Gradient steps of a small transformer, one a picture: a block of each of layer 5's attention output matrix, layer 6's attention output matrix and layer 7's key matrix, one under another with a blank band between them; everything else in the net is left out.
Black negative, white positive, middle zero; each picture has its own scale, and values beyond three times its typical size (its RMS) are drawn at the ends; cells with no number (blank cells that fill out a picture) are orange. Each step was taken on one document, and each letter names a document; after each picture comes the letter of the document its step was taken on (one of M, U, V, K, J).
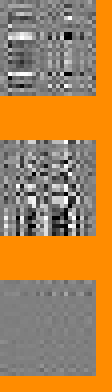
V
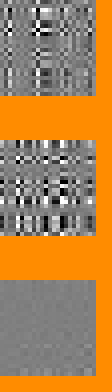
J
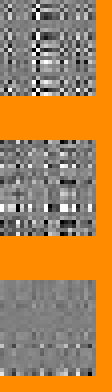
J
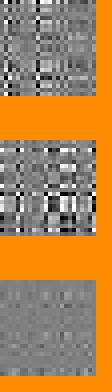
J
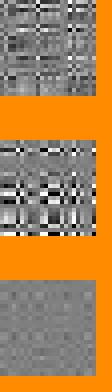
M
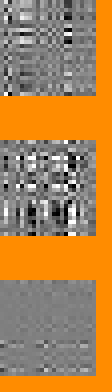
V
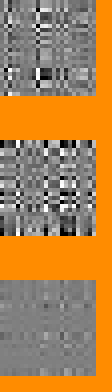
J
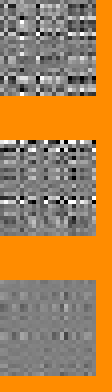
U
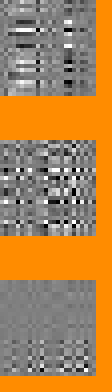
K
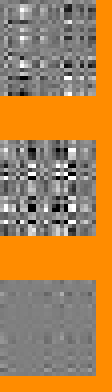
V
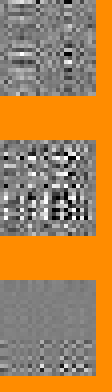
K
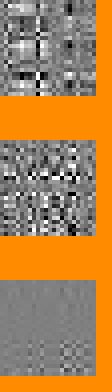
K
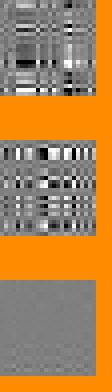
M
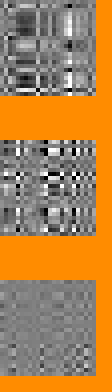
M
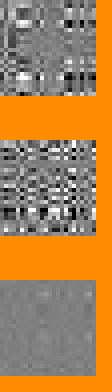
U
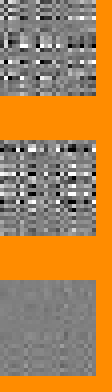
U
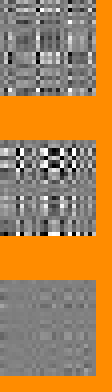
J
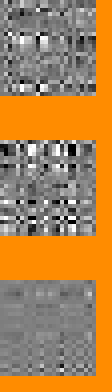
M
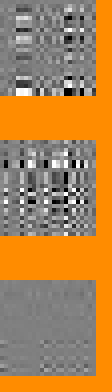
V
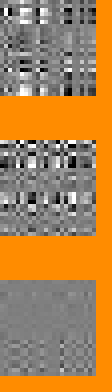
M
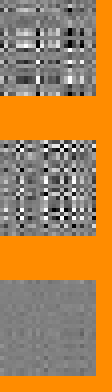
K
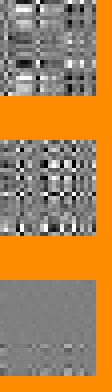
M
